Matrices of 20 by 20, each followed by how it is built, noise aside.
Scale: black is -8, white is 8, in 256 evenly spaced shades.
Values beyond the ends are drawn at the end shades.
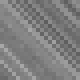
Toeplitz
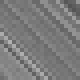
Toeplitz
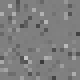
sparse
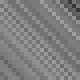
Toeplitz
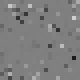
sparse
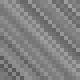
Toeplitz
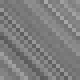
Toeplitz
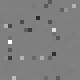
sparse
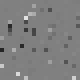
sparse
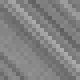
Toeplitz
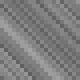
Toeplitz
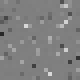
sparse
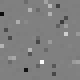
sparse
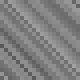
Toeplitz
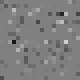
sparse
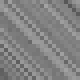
Toeplitz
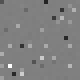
sparse
